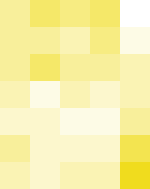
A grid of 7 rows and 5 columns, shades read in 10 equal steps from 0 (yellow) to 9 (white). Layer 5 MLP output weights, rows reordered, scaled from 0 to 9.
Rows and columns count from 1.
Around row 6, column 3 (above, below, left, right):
8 6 7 7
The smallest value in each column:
5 3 4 3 0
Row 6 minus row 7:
-1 0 1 1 2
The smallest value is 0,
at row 7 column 5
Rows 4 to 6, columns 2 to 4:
8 6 7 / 7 8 8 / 7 7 7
